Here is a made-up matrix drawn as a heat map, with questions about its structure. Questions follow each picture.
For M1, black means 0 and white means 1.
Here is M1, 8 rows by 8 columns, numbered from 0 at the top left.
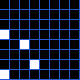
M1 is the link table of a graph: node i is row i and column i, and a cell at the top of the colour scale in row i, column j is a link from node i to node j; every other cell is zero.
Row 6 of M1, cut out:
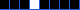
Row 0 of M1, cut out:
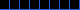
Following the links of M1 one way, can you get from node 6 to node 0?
yes
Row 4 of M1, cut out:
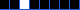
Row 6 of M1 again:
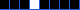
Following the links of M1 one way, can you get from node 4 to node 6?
no
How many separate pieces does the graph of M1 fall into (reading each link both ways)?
4
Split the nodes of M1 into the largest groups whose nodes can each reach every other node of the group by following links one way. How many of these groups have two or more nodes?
0
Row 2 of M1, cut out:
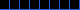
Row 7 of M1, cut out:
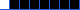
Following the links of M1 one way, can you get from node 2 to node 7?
no
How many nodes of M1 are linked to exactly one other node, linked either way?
4
